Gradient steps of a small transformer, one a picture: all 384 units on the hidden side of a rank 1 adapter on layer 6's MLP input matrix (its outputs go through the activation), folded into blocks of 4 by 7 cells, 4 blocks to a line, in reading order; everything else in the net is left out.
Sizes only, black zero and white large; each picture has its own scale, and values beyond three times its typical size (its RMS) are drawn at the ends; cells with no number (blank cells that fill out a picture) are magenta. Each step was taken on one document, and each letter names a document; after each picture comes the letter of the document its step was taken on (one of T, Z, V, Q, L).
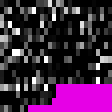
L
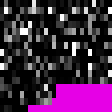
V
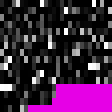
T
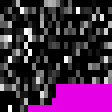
L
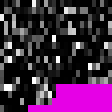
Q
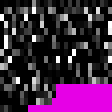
Q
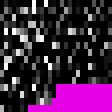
Q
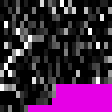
T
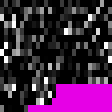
Q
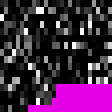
Q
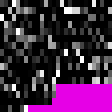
T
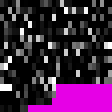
T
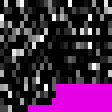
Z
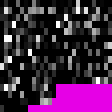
V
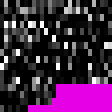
Q
